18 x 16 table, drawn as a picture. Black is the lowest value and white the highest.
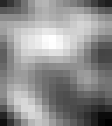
Lone odd cells: none. Ninth with the lowest average: bottom right. Ninth with the highest average: top middle.
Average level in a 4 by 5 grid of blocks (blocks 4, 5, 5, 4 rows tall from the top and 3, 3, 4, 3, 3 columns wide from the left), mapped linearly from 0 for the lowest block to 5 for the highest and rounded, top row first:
2 3 4 4 2
3 5 5 4 2
3 3 2 3 2
2 4 2 1 0
